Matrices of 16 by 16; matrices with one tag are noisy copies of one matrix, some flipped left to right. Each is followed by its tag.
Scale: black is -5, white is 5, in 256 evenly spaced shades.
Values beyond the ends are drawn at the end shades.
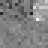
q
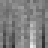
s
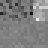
q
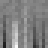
s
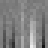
s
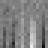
s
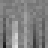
s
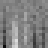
s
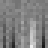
s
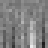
s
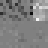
q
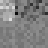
q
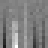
s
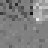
q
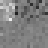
q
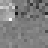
q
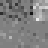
q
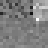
q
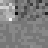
q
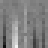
s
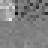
q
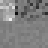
q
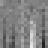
s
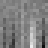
s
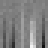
s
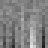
s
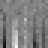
s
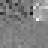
q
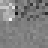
q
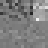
q
